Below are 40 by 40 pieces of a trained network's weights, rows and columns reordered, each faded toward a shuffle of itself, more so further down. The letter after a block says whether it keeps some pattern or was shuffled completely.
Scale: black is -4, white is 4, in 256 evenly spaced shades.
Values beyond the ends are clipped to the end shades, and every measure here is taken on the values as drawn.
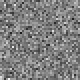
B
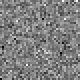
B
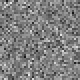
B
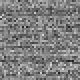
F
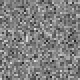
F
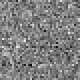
F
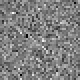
B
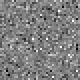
B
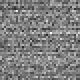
F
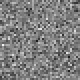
B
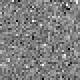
B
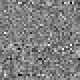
F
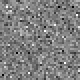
B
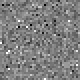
B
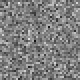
B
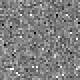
B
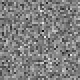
F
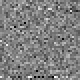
F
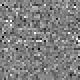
F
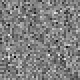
F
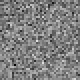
B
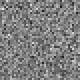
B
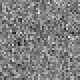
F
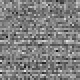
F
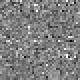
F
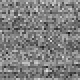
F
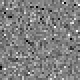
B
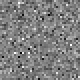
B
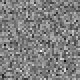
B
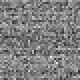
F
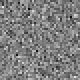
B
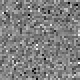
B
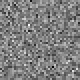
B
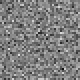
F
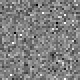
B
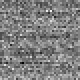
F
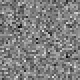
F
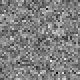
F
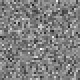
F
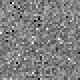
B
